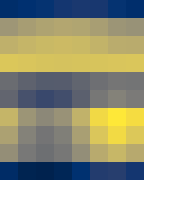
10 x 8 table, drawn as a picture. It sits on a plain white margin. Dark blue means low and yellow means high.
No lone cell stands out from its neighbours. Horizontal stripes repeat 2 times down the table. The ninth with the highest average is the middle right. The bottom left is the ninth with the lowest average.
